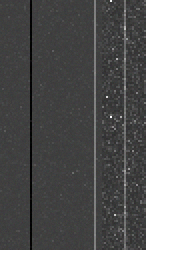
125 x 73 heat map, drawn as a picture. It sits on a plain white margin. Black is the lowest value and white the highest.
Seam: vertical, 70% of the way across, the left part calmer. Histogram: skewed, a long tail of high values. Odd lines: columns 16, 48 and 63.
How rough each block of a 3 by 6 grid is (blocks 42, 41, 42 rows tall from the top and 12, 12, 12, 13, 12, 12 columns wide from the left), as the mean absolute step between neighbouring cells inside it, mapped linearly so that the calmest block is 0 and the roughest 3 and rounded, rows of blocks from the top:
0 1 0 1 2 3 | 0 1 0 1 2 3 | 0 1 0 1 2 3
